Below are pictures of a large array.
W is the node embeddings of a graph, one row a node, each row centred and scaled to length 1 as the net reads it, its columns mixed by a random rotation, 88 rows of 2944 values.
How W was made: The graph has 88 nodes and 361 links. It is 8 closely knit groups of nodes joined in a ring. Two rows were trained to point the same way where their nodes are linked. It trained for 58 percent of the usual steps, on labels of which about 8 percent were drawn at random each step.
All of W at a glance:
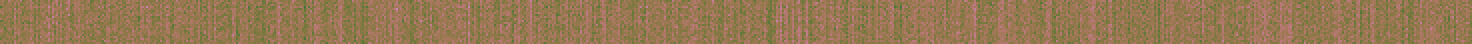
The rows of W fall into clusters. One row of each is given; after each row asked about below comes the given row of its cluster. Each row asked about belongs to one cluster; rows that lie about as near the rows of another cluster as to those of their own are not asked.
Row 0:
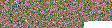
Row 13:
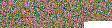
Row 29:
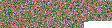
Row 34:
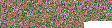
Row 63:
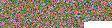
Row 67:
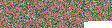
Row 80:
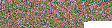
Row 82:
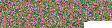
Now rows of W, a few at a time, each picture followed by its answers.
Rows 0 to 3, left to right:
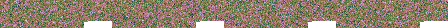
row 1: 67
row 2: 82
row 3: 0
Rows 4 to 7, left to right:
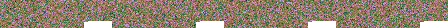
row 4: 63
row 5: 0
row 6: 80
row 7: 29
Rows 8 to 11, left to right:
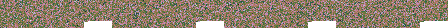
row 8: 67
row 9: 34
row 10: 82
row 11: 29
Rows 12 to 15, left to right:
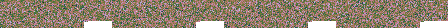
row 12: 13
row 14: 13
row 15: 67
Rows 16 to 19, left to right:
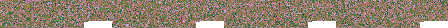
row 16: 29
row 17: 0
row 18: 29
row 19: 80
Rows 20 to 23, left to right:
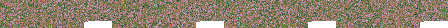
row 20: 34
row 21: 80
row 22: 82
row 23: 67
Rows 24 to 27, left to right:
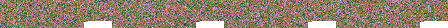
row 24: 34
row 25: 82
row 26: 67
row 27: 63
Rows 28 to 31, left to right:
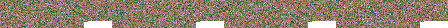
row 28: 82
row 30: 82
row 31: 13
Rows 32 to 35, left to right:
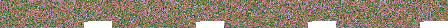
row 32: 80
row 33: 80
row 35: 0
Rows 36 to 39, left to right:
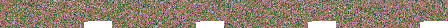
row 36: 34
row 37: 80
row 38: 34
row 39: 13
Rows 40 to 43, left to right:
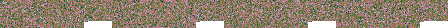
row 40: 13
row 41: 80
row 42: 80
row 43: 13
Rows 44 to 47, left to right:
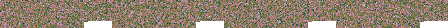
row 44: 82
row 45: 80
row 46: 67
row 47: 82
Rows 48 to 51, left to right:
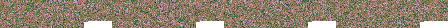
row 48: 34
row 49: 13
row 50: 0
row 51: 29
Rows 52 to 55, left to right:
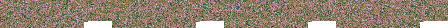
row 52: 29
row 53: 34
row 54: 13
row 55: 82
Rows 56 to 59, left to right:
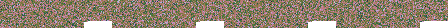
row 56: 82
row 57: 0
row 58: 63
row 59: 34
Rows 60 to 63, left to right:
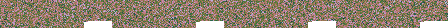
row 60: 34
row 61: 29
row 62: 67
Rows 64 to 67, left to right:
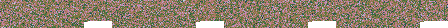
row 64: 82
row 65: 29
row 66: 63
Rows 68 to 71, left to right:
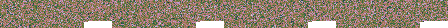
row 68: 63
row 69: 80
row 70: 67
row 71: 80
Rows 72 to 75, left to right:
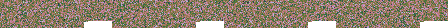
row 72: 34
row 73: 80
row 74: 0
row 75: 29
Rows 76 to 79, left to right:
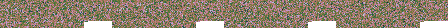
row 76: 13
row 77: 13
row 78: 0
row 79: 67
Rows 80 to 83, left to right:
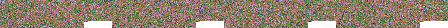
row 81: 34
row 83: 34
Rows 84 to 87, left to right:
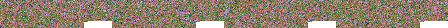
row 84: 34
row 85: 29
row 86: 63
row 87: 63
